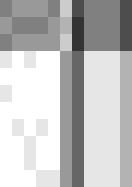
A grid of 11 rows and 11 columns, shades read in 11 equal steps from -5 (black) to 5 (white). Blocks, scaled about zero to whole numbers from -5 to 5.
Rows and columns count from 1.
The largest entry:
5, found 31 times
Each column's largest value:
5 5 5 5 5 3 -1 4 4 4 2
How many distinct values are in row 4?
5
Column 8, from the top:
0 0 0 4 4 4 4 4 4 4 4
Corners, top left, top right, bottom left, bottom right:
0 -2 5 2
